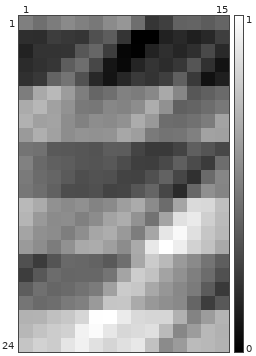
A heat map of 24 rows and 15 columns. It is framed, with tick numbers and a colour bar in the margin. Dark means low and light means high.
Slope: up to the bottom. Ninth with the highest average: bottom middle. Stripes: horizontal, repeating 3 times.
